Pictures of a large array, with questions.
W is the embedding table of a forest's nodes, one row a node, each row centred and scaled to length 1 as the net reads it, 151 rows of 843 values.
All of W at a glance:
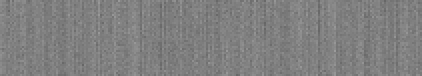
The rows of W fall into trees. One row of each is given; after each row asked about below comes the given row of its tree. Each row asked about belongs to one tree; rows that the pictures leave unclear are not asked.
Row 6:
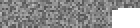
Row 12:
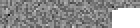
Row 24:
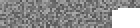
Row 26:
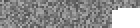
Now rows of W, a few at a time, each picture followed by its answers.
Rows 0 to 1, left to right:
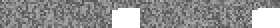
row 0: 6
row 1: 6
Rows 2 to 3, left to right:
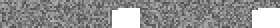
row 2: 6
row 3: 6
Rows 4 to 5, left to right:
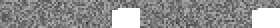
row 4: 6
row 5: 24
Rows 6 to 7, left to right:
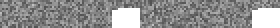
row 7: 26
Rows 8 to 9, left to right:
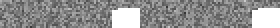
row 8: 24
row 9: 6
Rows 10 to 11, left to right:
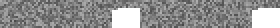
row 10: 12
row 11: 6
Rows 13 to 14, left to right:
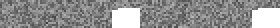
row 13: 26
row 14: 6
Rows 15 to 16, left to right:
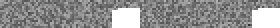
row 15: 12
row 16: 24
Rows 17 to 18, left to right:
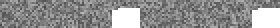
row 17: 6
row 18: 6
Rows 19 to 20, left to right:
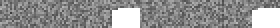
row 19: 26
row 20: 6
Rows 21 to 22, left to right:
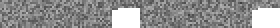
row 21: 6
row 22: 26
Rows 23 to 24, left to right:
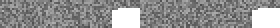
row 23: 6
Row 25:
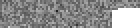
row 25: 26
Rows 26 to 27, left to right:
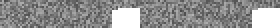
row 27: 6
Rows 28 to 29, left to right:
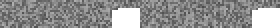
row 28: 6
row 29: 6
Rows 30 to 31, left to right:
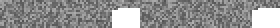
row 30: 24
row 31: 6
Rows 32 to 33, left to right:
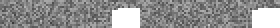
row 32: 24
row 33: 24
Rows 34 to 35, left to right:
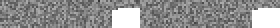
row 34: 26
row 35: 24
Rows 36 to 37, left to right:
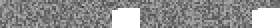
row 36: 12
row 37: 6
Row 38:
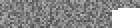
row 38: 24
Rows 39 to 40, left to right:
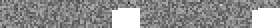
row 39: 26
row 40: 26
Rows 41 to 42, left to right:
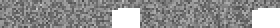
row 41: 24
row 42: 6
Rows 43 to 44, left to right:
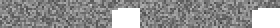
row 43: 12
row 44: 6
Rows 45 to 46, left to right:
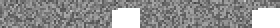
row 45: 12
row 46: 6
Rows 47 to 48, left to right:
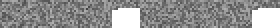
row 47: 6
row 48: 6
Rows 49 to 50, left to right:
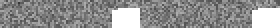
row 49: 12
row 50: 26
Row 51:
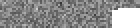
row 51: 24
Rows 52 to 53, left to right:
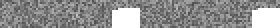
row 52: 26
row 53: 24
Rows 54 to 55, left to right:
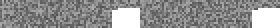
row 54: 26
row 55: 24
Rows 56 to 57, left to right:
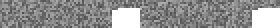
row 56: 6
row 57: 26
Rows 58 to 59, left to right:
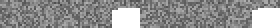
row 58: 6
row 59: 26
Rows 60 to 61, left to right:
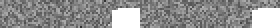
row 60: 12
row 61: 26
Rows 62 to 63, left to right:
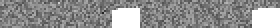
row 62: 12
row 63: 6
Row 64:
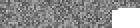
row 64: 6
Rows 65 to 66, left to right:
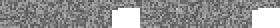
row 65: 26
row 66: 26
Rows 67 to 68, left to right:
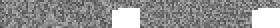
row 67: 6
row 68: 24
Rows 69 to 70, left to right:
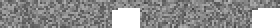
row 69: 26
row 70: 6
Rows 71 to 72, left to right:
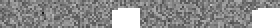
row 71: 6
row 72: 12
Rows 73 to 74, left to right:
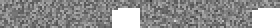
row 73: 24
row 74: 26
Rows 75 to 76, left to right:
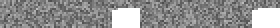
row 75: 12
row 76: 6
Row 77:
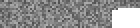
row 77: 6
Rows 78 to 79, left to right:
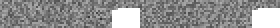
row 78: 12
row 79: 24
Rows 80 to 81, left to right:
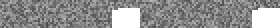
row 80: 24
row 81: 6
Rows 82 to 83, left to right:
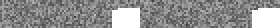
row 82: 26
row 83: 24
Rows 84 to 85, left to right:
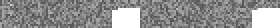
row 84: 26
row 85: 12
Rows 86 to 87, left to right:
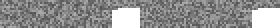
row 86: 26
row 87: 24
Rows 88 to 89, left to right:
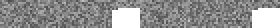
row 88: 26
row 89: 24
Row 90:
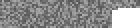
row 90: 26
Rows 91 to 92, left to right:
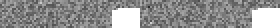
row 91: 24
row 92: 12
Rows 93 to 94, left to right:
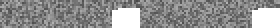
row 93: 6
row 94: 24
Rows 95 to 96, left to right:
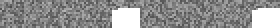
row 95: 24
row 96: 12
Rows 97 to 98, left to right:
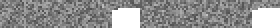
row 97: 24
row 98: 26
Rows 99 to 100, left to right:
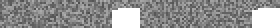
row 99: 26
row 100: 24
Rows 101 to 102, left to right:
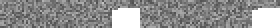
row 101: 24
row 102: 26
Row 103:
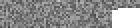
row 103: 24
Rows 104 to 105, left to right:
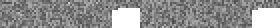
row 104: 6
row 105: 6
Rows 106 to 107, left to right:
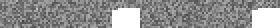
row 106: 24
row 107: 12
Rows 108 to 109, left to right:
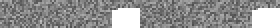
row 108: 24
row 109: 24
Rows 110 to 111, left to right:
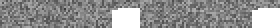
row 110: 12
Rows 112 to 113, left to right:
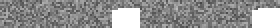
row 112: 24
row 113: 24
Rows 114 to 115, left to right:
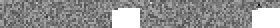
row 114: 24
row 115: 12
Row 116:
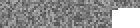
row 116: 6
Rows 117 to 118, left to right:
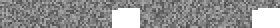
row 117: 24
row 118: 24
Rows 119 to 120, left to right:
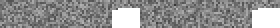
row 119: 26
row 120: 26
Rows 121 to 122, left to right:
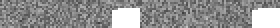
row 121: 26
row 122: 6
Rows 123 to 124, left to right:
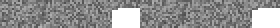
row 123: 6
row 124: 6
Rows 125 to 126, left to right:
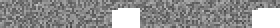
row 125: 24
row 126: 24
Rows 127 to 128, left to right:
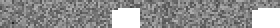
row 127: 24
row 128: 26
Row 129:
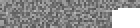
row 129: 24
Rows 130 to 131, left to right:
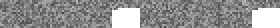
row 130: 24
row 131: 6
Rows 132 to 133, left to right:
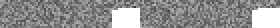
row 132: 12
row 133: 26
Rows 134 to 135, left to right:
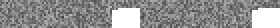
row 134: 6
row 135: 6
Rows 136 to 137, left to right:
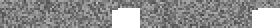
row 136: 6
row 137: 26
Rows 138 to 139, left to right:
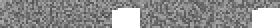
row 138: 24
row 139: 12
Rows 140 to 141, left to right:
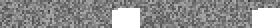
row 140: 6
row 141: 24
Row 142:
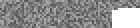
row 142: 24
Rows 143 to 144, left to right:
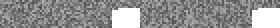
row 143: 24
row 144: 6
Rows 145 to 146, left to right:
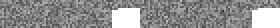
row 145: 24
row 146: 26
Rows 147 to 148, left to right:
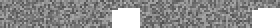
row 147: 24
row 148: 24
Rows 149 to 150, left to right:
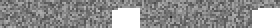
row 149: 26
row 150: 26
